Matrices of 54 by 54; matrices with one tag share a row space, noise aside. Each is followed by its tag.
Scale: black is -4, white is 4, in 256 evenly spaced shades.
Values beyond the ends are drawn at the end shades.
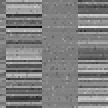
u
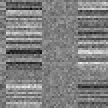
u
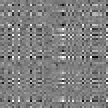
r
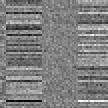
u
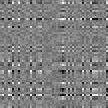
r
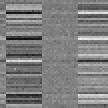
u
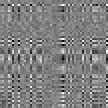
r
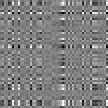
r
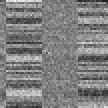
u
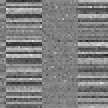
u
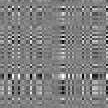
r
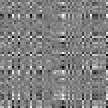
r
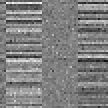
u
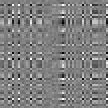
r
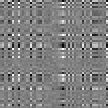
r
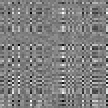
r
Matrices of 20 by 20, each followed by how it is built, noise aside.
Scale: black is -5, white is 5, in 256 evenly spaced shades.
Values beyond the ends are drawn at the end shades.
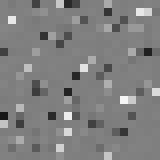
sparse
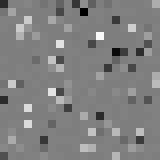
sparse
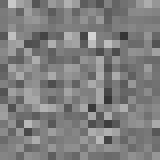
low rank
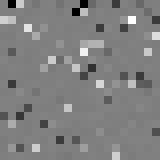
sparse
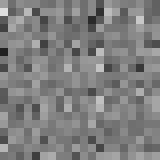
low rank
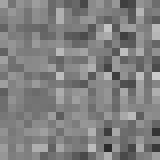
low rank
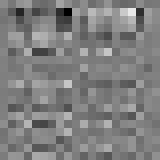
low rank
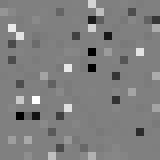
sparse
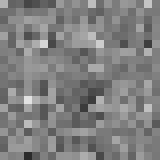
low rank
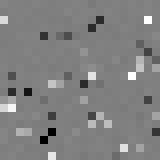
sparse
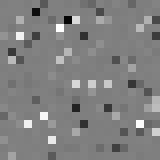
sparse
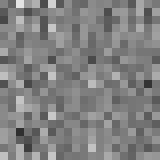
low rank
